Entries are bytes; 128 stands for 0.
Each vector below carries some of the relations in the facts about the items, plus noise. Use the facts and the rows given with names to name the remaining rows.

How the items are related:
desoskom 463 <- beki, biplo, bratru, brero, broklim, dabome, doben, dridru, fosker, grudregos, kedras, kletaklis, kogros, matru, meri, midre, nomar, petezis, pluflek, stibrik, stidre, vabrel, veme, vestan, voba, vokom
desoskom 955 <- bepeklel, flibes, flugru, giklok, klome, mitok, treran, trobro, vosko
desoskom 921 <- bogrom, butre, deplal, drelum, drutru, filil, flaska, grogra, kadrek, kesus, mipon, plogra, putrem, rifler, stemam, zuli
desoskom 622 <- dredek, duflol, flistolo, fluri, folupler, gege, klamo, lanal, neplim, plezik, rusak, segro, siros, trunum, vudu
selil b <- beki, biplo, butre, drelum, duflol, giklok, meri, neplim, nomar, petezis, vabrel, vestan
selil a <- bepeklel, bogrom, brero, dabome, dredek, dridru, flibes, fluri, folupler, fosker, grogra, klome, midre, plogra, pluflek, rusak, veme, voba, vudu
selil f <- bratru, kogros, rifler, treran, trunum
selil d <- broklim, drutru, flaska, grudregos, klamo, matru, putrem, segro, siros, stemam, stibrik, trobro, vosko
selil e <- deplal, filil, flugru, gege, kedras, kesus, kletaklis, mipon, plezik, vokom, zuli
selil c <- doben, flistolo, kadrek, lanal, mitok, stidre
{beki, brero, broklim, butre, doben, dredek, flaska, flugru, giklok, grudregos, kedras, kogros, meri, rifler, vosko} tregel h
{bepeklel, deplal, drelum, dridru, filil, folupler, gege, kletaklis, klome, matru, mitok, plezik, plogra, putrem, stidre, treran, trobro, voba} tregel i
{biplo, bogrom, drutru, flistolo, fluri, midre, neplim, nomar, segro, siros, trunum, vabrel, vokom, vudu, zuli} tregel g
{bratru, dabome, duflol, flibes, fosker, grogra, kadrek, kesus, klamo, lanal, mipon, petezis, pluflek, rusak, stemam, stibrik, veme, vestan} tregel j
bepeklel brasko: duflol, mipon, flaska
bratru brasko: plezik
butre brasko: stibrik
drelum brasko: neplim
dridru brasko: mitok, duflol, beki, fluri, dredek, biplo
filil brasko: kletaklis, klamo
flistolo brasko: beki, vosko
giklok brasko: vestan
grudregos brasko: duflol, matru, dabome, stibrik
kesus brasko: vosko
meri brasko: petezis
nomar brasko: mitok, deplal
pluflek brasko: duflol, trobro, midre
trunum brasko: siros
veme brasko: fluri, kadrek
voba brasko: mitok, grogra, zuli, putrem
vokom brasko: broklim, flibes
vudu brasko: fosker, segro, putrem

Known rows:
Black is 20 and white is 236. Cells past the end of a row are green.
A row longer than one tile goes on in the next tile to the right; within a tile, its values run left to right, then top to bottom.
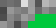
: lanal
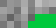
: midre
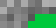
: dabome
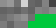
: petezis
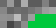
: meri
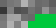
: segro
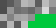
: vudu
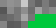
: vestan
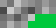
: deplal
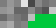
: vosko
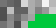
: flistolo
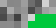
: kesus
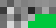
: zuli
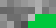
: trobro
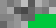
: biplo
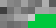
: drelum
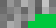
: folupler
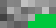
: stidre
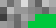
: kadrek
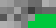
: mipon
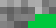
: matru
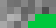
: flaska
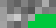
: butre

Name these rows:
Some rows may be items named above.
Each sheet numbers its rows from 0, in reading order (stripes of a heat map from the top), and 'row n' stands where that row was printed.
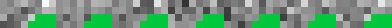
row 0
dridru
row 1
midre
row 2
veme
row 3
trunum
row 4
lanal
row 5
kadrek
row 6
bepeklel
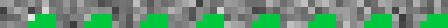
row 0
filil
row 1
broklim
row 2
klamo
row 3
beki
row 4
mipon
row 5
fluri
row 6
dredek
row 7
bratru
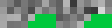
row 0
butre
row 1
vokom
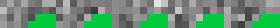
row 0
dabome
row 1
kedras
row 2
pluflek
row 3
kogros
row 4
grudregos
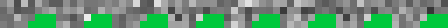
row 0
vabrel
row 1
flugru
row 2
veme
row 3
treran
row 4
mitok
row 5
putrem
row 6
treran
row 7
rifler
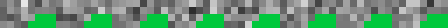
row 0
flibes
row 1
kletaklis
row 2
beki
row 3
voba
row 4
nomar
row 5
fosker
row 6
brero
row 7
grogra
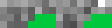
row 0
stibrik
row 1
pluflek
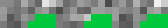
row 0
pluflek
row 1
drelum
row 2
pluflek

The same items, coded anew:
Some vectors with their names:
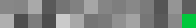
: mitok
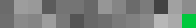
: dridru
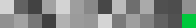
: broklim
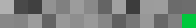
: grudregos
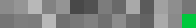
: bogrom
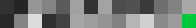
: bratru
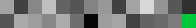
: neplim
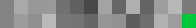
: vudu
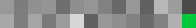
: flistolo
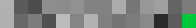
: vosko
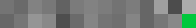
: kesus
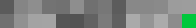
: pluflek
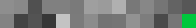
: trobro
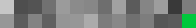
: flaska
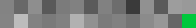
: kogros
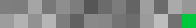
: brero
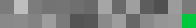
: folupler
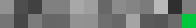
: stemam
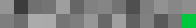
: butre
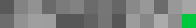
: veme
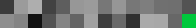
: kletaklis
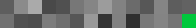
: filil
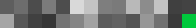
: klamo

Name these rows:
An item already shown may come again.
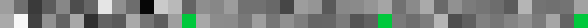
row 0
trunum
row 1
flugru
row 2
grogra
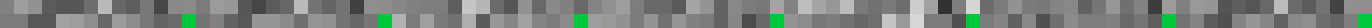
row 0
treran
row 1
treran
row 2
lanal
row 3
flugru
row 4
flibes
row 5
mipon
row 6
treran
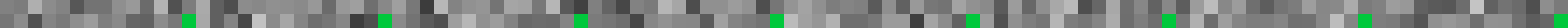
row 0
zuli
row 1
vosko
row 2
segro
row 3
stibrik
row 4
dredek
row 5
kadrek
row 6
midre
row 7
treran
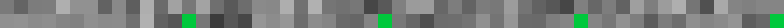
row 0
beki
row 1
putrem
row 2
deplal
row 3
duflol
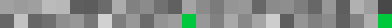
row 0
vokom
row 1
flistolo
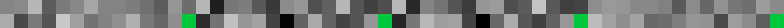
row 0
mitok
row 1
drelum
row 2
drelum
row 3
dredek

